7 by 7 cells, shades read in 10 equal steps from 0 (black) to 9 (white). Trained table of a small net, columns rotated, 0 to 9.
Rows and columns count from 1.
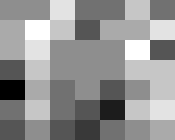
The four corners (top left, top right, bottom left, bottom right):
5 4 3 6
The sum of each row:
37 45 41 39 30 34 28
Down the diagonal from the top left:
5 9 5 5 3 7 6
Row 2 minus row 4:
3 2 2 -2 1 -1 1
